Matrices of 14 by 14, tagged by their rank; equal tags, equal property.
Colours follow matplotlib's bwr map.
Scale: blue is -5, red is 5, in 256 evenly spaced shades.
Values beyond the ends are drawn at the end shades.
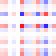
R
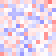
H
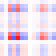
R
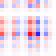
R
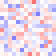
H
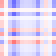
R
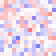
H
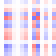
R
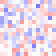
H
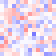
H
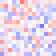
H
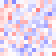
H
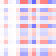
R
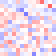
H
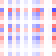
R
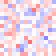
H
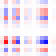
R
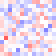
H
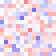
H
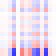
R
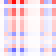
R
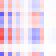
R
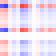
R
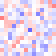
H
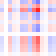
R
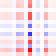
R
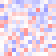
H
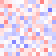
H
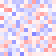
H
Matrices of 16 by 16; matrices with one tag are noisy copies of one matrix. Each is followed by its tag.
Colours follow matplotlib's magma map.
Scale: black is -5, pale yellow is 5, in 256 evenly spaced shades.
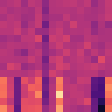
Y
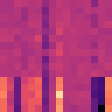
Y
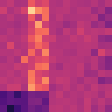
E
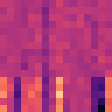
Y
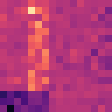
E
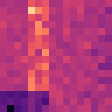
E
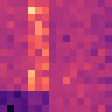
E
